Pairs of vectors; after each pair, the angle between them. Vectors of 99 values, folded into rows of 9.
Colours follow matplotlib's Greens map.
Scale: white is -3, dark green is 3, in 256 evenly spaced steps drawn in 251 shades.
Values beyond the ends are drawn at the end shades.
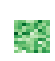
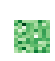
partly aligned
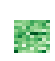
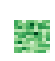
partly aligned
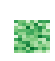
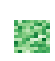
partly opposed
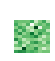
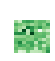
orthogonal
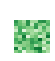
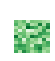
orthogonal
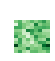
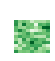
partly opposed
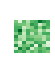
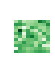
partly aligned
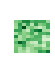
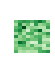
nearly parallel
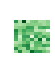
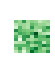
partly aligned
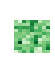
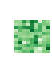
nearly parallel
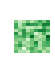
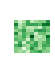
nearly parallel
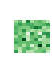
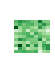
orthogonal
